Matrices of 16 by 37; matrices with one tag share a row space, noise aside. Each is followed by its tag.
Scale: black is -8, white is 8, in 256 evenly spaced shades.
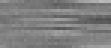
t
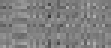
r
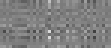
r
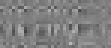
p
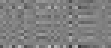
p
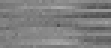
t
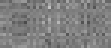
r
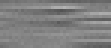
t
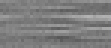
t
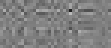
p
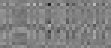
r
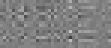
p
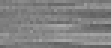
t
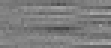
t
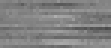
t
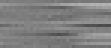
t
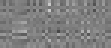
r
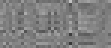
p
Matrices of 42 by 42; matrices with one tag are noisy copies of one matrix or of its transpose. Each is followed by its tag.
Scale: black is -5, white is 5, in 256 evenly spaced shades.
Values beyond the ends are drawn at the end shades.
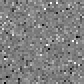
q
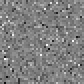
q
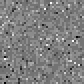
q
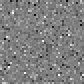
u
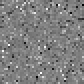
q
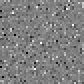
u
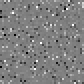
u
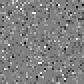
q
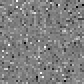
q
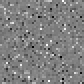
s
